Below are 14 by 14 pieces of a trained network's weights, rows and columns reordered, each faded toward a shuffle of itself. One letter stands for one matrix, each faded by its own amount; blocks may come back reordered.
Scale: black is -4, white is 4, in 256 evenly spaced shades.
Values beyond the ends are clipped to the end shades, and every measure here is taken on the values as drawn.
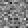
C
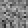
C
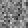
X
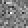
X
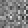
C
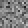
X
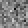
X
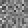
C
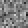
X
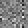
C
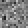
X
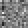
C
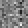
C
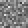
X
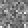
X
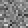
C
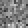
X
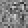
C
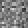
C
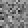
C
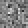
C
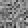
C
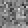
X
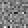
C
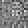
C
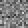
X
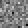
X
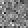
X
